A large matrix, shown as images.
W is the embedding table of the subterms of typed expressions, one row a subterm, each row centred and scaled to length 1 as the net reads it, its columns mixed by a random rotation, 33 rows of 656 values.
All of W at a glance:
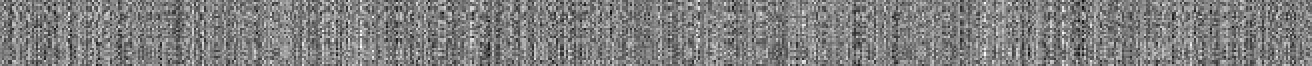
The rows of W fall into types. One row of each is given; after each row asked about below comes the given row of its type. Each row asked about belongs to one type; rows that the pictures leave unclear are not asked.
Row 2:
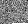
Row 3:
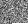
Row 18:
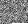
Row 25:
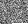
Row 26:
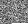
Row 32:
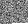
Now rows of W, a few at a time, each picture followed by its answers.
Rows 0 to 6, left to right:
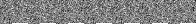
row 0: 3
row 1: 26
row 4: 3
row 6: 2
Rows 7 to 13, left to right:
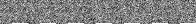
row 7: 18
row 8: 25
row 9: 18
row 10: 26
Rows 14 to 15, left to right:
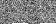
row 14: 2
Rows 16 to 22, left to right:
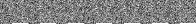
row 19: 3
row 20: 3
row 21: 32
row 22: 32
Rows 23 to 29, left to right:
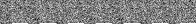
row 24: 26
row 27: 26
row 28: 25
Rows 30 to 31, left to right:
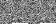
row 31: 18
